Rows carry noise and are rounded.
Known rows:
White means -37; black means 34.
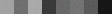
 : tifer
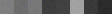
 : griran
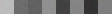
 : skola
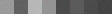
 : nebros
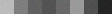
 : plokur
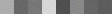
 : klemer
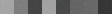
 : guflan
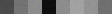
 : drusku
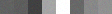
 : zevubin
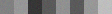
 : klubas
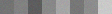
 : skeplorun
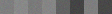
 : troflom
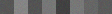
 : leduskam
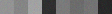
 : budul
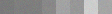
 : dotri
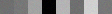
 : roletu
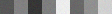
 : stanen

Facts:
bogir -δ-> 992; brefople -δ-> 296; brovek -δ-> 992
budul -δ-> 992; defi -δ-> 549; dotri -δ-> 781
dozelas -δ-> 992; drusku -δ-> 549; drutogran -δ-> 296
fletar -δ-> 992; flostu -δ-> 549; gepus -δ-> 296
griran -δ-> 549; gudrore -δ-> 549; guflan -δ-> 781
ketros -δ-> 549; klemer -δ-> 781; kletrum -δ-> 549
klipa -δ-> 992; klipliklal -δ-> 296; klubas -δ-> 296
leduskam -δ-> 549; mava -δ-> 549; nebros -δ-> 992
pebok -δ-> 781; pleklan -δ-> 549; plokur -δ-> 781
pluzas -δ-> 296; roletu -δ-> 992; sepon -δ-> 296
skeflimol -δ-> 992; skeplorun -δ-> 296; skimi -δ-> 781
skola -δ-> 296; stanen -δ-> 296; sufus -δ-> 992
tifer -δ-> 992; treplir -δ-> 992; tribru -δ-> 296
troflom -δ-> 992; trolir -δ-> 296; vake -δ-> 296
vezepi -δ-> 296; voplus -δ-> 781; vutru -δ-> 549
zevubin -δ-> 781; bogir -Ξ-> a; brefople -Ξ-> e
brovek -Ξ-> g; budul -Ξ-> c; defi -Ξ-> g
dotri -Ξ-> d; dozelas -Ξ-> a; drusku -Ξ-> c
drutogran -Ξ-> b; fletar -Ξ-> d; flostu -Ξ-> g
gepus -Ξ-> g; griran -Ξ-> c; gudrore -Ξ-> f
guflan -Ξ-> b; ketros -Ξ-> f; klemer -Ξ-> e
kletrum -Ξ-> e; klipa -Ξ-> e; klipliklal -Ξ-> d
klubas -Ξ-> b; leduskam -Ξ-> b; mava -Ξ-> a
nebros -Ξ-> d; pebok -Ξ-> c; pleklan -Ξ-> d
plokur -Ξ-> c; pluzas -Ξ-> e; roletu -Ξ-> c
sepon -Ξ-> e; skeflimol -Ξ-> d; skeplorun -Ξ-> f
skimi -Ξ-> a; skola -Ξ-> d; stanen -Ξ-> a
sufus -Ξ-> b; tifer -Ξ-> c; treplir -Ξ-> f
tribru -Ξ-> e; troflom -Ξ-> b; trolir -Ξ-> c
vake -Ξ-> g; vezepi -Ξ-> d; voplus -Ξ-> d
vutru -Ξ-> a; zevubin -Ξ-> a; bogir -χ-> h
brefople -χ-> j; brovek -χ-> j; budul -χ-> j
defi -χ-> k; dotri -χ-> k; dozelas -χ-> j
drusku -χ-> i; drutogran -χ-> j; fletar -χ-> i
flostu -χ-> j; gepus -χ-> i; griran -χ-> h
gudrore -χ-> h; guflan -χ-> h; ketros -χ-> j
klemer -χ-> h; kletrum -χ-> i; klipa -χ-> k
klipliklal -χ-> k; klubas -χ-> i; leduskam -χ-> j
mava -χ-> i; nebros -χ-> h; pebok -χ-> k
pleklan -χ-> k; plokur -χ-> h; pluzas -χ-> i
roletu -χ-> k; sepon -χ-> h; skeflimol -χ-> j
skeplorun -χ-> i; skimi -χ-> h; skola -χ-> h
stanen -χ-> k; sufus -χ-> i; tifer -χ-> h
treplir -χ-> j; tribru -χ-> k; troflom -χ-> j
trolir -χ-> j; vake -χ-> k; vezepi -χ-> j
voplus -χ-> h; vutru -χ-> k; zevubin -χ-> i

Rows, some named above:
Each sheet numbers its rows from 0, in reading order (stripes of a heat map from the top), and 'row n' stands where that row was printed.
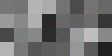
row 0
treplir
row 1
budul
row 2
defi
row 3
plokur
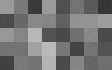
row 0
guflan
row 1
kletrum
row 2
brovek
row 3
treplir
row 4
ketros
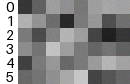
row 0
kletrum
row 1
trolir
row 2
bogir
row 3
skeflimol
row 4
pleklan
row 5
dozelas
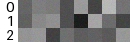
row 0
sufus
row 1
flostu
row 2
drutogran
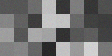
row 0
gudrore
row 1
skimi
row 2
nebros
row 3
pebok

